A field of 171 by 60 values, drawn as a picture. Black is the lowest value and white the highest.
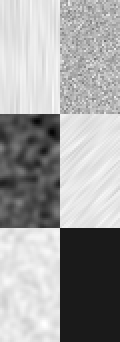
The table splits into 3 rows of 2 panels. Panel 1,1: very high, streaked downward, faint in contrast. Panel 1,2: high, fine-grained. Panel 2,1: low, blotchy. Panel 2,2: very high, slanting up to the right, faint in contrast. Panel 3,1: very high, blotchy, faint in contrast. Panel 3,2: very low, flat.
